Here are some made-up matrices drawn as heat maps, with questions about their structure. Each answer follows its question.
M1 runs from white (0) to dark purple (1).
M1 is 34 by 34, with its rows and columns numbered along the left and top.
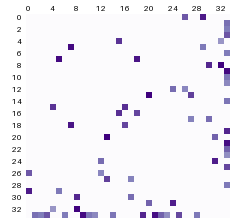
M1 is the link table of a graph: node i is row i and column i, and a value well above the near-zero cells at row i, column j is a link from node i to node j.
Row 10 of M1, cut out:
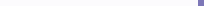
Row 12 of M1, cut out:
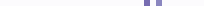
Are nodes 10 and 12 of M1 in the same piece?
no
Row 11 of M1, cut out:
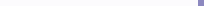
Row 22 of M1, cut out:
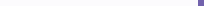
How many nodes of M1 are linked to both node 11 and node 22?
1
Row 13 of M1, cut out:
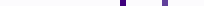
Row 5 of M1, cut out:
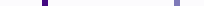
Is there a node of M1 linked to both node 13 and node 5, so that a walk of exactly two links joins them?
no
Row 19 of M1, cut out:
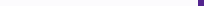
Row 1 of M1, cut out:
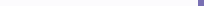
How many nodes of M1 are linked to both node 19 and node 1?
1
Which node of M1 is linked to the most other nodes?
node 33
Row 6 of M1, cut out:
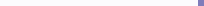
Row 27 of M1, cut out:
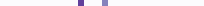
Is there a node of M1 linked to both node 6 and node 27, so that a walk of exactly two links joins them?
no
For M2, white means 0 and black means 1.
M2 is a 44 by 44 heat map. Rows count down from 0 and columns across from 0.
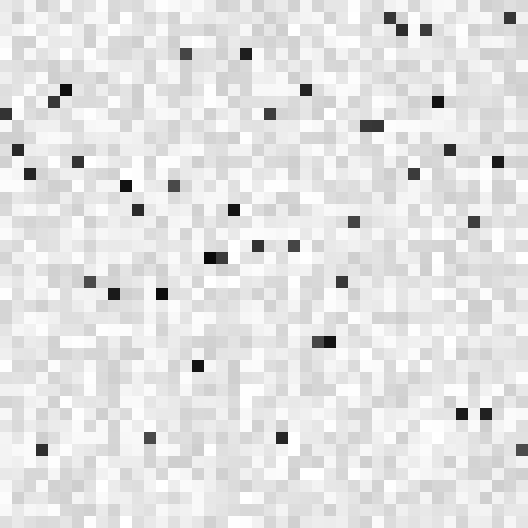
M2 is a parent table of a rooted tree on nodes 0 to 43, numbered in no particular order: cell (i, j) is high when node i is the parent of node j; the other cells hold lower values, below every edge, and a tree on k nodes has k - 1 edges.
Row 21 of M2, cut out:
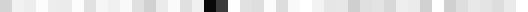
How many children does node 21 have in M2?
2
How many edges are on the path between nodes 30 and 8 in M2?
4
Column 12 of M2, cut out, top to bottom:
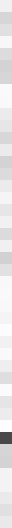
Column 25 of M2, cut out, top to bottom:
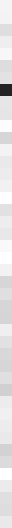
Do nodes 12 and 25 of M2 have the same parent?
no
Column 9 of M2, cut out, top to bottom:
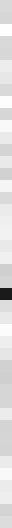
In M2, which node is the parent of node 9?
24
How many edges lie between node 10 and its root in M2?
3
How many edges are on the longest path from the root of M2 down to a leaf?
5
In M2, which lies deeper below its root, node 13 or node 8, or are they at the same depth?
node 13
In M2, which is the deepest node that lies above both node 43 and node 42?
12
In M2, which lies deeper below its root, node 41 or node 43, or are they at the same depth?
node 41
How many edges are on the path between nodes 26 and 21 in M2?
7
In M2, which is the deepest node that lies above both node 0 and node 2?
4
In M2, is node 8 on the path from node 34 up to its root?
yes
